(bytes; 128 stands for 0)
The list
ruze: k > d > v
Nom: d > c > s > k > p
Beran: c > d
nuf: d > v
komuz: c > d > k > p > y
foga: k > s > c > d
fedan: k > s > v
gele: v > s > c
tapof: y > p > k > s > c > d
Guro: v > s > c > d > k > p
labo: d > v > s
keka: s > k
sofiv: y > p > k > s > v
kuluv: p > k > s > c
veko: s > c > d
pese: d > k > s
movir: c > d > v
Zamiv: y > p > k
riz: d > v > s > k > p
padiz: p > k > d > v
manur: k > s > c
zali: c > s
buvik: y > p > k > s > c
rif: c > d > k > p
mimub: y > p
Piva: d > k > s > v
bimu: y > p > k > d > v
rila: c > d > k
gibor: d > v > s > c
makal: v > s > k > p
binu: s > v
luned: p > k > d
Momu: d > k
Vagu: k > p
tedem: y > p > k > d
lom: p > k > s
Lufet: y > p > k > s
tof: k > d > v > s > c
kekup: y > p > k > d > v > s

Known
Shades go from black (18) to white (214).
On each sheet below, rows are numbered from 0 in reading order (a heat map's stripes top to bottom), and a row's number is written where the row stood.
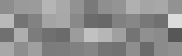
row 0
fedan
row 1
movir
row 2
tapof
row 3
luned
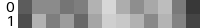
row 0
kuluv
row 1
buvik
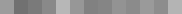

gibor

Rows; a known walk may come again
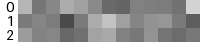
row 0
movir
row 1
Nom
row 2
rif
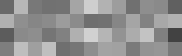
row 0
tapof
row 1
Piva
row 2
kuluv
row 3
Zamiv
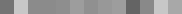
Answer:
kekup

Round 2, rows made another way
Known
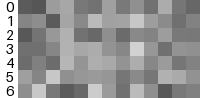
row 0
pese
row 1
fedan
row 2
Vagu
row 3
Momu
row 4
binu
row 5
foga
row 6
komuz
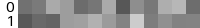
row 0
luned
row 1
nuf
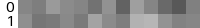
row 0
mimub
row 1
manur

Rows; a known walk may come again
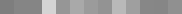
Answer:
keka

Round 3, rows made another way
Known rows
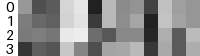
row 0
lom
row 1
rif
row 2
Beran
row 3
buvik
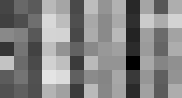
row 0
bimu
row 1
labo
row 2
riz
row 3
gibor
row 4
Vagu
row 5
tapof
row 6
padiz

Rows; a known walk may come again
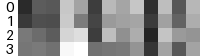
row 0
sofiv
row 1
kuluv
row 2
rif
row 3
veko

